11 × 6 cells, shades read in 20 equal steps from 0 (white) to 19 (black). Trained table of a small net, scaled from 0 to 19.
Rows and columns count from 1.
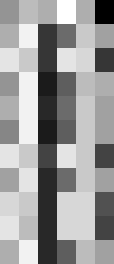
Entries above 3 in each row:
5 5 3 5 5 5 4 5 3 3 5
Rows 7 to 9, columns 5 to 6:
4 14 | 4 7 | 3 13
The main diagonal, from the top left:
8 1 15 12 4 7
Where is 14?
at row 7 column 3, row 7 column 6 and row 10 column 6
